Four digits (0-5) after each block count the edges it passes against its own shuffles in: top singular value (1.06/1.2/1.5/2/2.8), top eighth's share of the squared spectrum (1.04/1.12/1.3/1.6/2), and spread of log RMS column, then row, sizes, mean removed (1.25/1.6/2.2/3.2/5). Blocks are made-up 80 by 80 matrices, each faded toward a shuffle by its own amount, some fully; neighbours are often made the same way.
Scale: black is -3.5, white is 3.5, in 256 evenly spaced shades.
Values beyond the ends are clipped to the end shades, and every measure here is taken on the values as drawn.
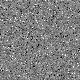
0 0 0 0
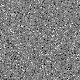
3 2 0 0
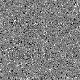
3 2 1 1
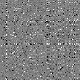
4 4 2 2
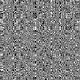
4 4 3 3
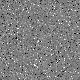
1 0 0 0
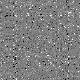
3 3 1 1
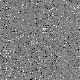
3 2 1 0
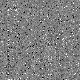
3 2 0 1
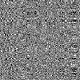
4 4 2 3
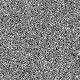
1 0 0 0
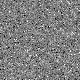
0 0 0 0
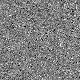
2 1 0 0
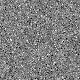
1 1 0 0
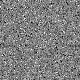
2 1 0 0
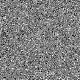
3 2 0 1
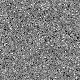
2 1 0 0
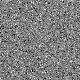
0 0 0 0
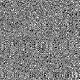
4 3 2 2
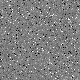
0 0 0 0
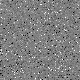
1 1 0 1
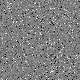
1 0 0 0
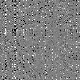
4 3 3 1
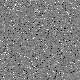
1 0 0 0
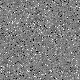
0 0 0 0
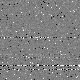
3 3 0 2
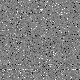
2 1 0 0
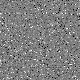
0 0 0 0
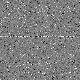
2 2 0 2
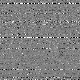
3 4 0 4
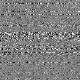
2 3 0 4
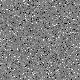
0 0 0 0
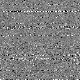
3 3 0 3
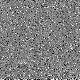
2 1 0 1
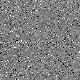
1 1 0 2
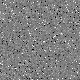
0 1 0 0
